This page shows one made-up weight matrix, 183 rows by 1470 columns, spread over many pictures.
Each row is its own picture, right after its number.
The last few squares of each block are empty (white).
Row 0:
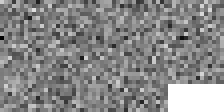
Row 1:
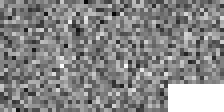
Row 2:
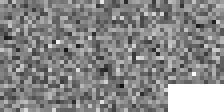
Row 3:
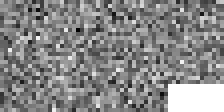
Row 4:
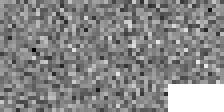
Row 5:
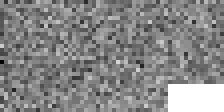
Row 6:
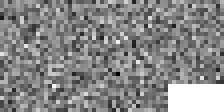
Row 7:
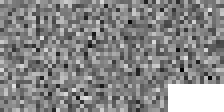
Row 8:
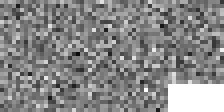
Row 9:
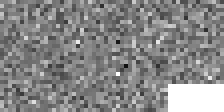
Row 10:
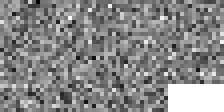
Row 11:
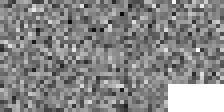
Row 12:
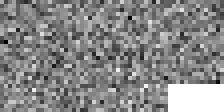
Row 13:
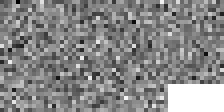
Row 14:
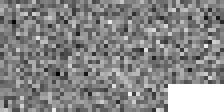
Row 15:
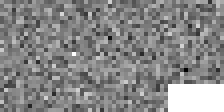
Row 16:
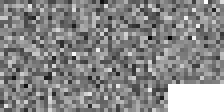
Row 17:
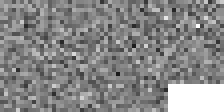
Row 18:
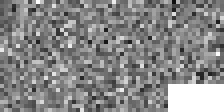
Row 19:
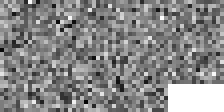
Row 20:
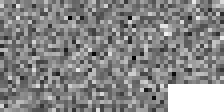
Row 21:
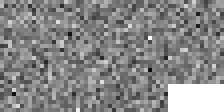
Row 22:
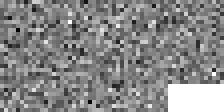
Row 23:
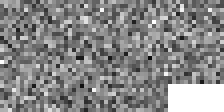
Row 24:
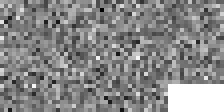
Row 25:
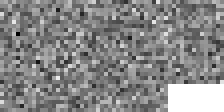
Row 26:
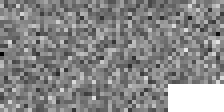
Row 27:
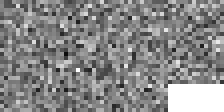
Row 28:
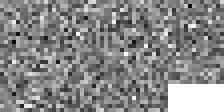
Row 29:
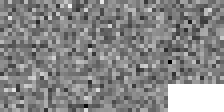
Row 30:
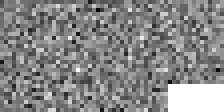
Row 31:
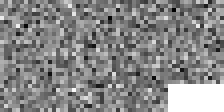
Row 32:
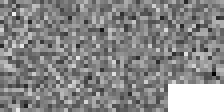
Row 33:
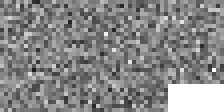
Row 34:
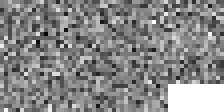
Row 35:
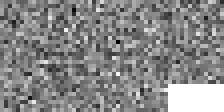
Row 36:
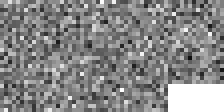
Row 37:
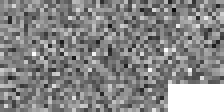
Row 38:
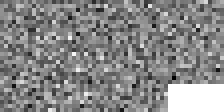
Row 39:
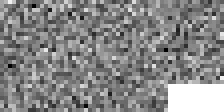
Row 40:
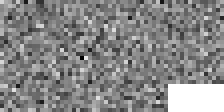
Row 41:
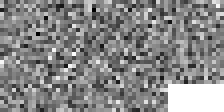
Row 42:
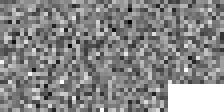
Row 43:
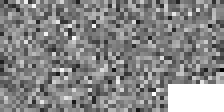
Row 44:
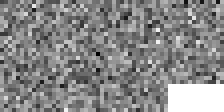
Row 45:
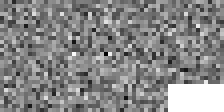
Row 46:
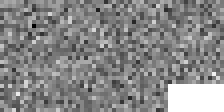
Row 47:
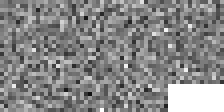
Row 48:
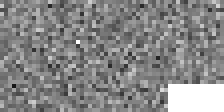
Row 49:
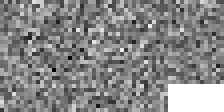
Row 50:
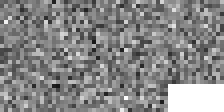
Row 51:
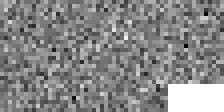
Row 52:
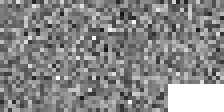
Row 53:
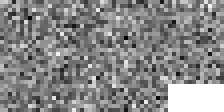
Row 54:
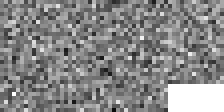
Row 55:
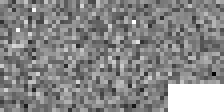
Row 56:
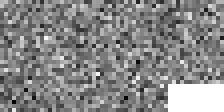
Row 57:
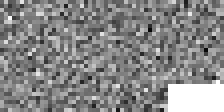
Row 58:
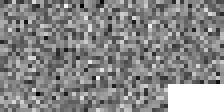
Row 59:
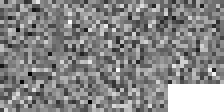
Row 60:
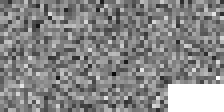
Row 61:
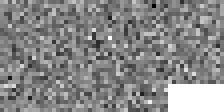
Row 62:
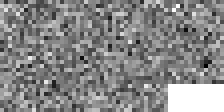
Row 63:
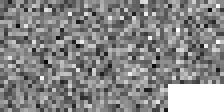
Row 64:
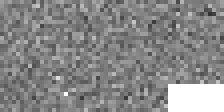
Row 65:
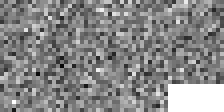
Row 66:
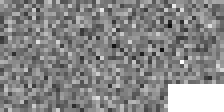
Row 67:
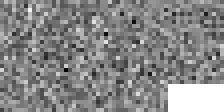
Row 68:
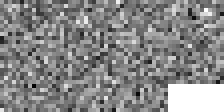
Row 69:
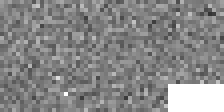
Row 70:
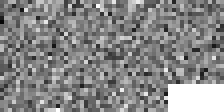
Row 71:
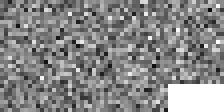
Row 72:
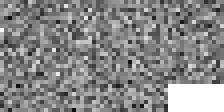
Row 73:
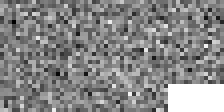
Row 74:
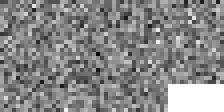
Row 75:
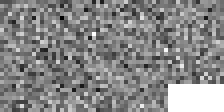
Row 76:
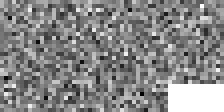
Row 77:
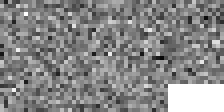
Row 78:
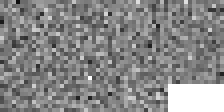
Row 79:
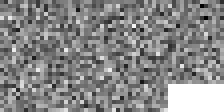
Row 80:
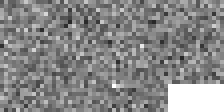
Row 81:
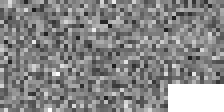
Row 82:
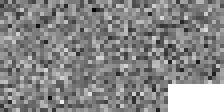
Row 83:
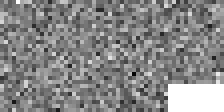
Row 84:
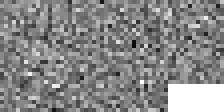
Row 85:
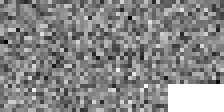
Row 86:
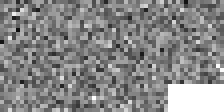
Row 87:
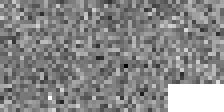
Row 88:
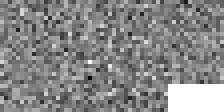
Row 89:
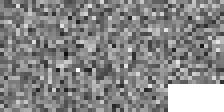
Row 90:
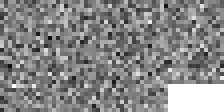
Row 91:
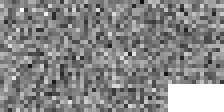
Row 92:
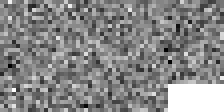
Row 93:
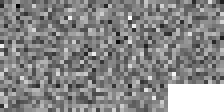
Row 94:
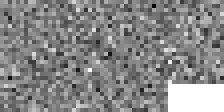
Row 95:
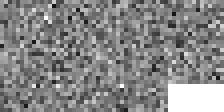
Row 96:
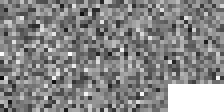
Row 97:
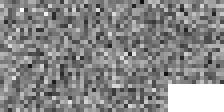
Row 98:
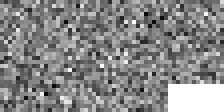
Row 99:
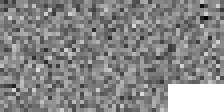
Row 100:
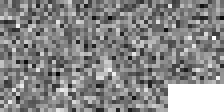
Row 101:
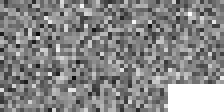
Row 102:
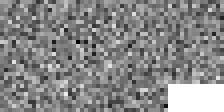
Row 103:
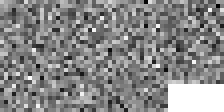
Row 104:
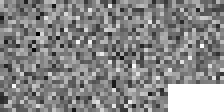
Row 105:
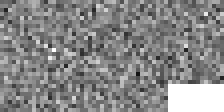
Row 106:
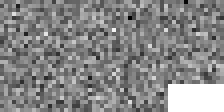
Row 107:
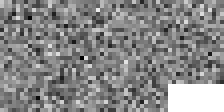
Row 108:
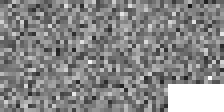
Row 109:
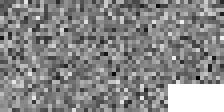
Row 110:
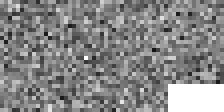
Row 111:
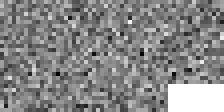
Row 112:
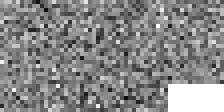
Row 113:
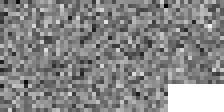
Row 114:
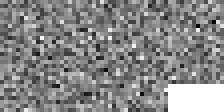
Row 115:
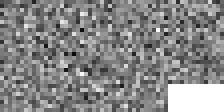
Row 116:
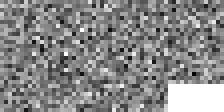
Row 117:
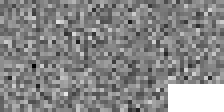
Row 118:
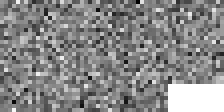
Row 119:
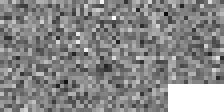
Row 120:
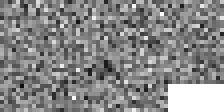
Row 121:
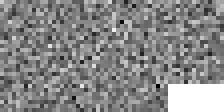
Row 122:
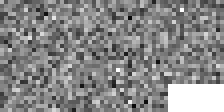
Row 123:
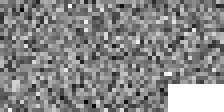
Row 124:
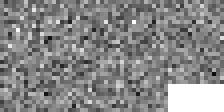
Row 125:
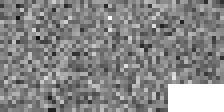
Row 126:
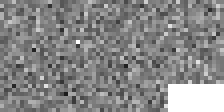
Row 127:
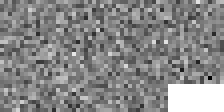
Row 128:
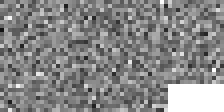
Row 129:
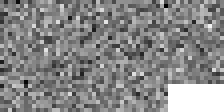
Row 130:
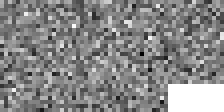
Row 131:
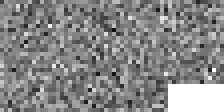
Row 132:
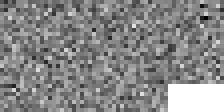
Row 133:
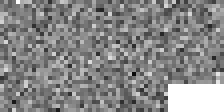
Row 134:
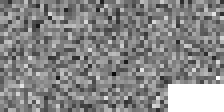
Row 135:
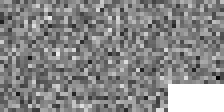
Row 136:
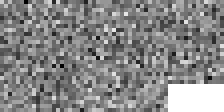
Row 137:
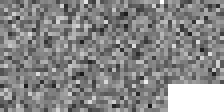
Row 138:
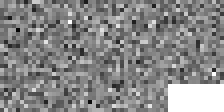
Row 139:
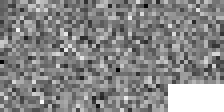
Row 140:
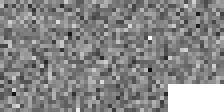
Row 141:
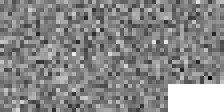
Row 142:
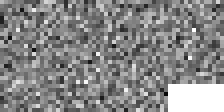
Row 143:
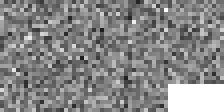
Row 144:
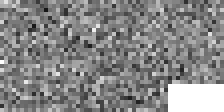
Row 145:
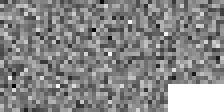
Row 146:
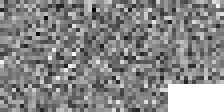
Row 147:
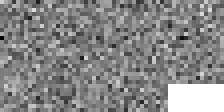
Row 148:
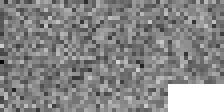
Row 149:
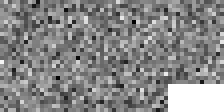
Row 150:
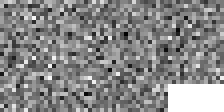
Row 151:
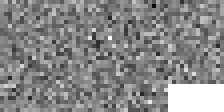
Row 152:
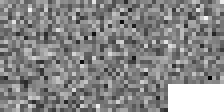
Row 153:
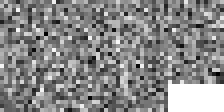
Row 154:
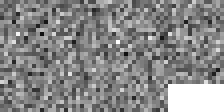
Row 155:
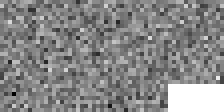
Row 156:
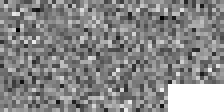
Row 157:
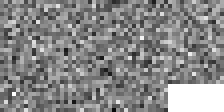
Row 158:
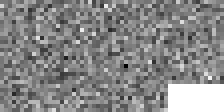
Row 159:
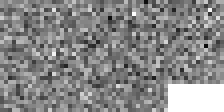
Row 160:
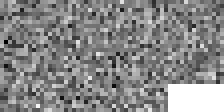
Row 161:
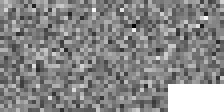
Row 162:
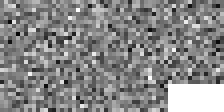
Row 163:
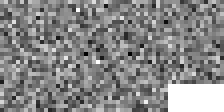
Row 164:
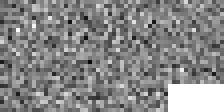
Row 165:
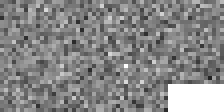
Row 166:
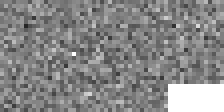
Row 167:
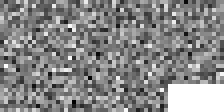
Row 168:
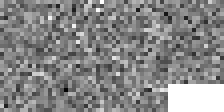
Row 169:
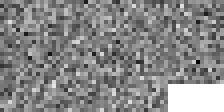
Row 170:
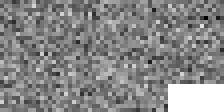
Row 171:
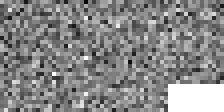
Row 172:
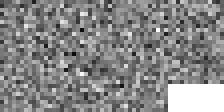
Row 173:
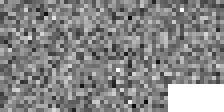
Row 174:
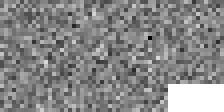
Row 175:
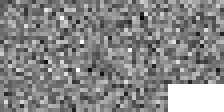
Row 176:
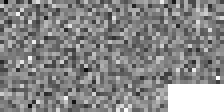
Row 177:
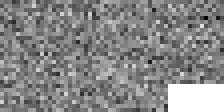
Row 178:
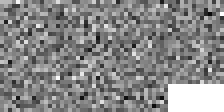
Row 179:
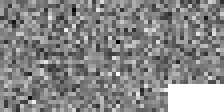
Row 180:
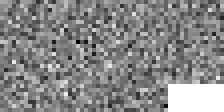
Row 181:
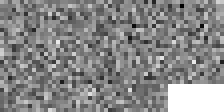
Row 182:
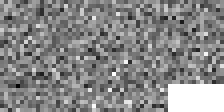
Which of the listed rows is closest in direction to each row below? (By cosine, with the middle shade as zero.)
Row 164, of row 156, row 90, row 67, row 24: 90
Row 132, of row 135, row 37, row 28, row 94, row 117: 117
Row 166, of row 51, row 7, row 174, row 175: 174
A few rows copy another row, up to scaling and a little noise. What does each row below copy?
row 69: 64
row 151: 61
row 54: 157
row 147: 0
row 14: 73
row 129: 113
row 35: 179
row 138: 22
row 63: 71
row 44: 74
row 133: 83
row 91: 97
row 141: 127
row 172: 115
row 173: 122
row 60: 134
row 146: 41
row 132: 99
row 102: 180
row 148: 5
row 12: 85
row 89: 27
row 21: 140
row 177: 170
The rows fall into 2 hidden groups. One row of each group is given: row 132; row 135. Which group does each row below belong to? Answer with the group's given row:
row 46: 135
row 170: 132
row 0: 135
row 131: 135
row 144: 135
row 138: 135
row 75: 132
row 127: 132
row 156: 135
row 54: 132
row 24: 135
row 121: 132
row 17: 132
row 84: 132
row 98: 135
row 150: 132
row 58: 135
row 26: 132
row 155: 132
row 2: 132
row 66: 135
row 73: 132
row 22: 135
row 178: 135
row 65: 135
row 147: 135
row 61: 132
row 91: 135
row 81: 135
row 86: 135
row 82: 132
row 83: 135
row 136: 135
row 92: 132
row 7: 132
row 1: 135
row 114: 132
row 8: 132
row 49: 135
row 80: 135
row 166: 132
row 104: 135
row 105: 132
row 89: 132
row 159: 132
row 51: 132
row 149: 135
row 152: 132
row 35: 132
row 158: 132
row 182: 135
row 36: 135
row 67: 135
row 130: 132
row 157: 132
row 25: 132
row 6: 132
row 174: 132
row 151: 132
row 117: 132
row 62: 135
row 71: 132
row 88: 135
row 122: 135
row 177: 132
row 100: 132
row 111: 132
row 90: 135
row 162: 132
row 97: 135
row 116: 132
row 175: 132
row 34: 135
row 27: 132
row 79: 132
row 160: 135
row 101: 135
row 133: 135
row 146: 132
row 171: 135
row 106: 135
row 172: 132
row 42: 132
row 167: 135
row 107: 135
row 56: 135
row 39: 132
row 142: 135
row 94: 132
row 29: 132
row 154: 132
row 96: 132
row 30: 132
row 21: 132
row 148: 135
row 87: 132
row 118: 135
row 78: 135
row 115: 132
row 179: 132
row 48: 132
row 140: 132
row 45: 132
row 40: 135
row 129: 135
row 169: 135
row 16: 132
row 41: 132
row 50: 135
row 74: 135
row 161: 132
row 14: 132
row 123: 135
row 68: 135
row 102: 132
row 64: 135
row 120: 132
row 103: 132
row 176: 135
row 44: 135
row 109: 135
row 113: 135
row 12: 135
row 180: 132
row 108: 135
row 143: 135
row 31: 132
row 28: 132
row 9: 132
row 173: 135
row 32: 135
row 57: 135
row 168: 132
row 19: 135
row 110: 135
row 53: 135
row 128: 135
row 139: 135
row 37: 132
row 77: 132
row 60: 135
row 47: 132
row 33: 135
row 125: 132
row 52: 135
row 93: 132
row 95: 135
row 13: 135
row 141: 132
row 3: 135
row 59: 135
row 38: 132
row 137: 135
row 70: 135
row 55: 135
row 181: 132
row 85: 135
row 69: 135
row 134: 135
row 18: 135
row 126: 132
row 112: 135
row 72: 135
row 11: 135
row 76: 132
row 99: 132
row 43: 135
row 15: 132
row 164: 135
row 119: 132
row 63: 132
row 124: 135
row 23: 135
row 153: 135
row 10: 135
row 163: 132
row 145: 132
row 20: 132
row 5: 135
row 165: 132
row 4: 132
